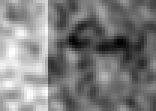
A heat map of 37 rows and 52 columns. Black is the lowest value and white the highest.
The left part is higher, up to a seam about 30% of the way across. There are no lone odd cells. The middle right is the ninth with the lowest average.
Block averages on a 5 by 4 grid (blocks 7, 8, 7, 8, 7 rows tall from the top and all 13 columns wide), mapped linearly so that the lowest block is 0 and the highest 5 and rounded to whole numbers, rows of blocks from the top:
3221 / 4200 / 5200 / 5221 / 4211
